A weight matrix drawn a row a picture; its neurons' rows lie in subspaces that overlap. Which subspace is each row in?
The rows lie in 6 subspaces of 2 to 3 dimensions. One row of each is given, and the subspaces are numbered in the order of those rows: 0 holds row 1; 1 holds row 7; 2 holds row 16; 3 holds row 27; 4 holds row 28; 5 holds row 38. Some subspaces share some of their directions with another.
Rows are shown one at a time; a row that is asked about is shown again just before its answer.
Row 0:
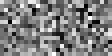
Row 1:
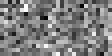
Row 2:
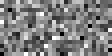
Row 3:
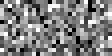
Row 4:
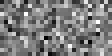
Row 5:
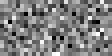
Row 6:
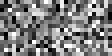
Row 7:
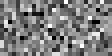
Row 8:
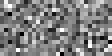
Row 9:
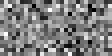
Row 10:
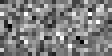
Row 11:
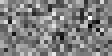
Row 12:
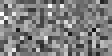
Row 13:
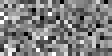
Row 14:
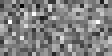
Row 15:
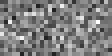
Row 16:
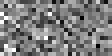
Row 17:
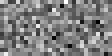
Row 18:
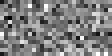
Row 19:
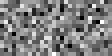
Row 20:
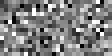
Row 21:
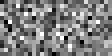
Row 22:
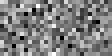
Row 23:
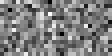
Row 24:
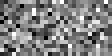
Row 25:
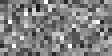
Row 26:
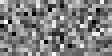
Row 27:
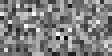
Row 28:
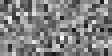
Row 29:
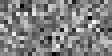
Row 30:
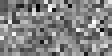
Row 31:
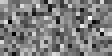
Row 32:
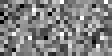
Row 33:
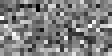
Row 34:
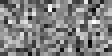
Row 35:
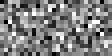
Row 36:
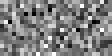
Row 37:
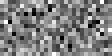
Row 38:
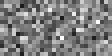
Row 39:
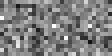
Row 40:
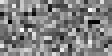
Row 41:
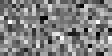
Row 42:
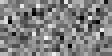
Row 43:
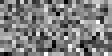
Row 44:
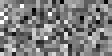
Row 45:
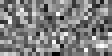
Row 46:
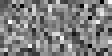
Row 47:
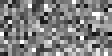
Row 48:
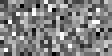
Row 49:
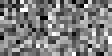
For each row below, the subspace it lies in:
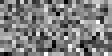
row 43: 4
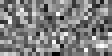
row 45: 4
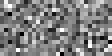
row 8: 5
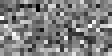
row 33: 3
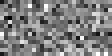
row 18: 4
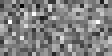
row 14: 0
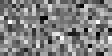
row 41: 0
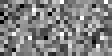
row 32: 2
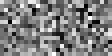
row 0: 1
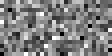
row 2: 1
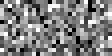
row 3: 5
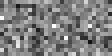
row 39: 3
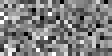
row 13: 2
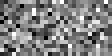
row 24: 2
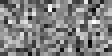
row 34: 5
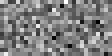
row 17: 4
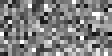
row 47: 4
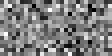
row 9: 5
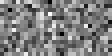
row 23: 1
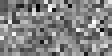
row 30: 3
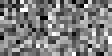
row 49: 0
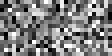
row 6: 5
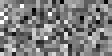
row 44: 2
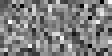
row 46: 0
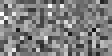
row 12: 2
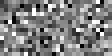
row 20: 3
